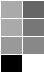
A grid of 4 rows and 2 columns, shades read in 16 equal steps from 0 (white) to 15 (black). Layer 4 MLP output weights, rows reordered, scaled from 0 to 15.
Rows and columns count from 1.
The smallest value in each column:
5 0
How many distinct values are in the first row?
2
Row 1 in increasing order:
5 9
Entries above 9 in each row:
0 0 0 1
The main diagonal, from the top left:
5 8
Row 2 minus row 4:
-10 8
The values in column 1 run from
5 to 15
